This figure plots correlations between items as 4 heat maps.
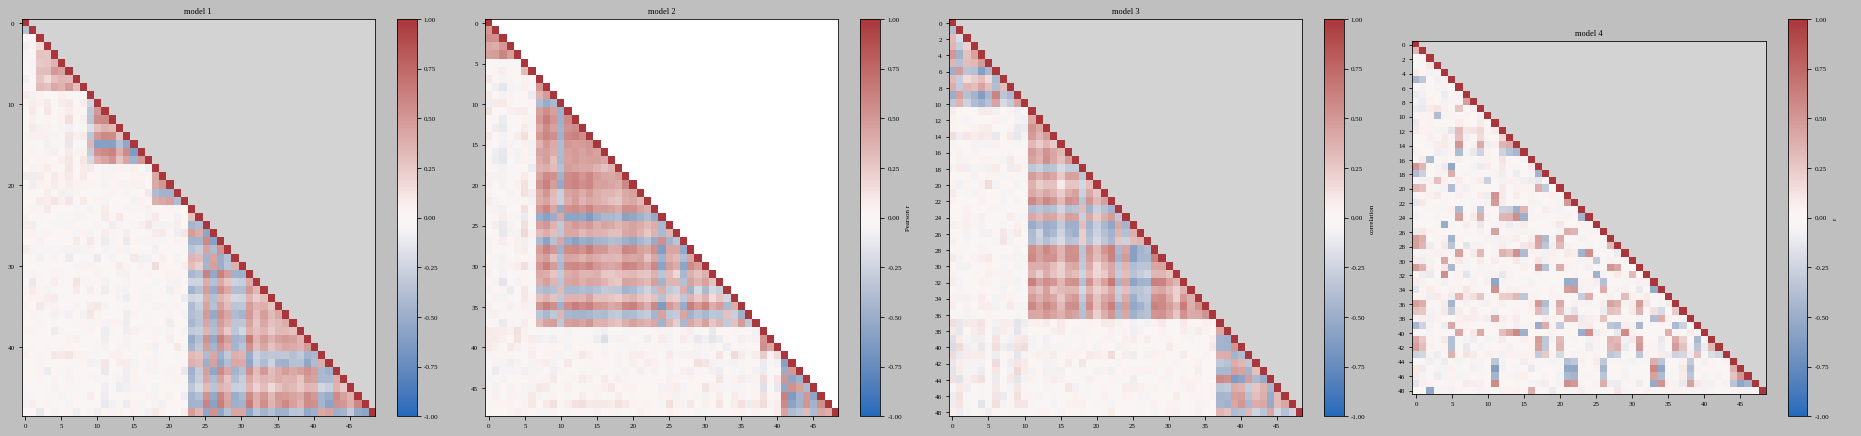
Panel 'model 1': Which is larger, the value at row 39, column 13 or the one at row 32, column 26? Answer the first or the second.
the first
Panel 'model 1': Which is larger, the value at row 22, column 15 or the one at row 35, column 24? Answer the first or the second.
the first
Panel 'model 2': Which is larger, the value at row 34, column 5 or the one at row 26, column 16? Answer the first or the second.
the second
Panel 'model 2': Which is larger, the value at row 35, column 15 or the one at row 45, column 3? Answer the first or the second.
the first
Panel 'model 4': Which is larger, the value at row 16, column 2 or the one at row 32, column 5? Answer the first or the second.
the second
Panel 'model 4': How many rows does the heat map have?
49
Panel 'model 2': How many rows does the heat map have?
49
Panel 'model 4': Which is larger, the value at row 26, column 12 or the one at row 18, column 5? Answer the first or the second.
the second
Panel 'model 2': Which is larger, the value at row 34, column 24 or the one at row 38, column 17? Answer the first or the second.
the second
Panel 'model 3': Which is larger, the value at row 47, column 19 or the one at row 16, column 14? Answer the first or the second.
the second
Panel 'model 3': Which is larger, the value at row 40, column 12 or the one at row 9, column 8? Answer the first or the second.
the first
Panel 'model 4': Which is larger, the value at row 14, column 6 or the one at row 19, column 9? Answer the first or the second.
the first
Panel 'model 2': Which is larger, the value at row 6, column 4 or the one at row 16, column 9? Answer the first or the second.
the second
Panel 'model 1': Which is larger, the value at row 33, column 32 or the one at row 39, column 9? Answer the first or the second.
the first
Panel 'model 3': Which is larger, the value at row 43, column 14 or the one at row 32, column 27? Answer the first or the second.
the first
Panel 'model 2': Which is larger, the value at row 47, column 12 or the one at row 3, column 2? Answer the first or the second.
the second
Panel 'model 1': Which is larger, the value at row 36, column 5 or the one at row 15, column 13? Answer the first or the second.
the first
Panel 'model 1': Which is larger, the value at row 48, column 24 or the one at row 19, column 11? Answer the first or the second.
the first
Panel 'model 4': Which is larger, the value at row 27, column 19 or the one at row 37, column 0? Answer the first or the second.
the second
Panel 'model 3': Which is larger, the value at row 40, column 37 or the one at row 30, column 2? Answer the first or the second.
the second
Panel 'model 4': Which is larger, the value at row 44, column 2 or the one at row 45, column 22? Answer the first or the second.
the first
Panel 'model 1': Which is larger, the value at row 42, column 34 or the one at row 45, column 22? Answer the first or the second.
the second
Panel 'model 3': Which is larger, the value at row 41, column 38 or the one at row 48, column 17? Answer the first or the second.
the first
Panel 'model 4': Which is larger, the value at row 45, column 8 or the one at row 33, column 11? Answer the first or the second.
the first
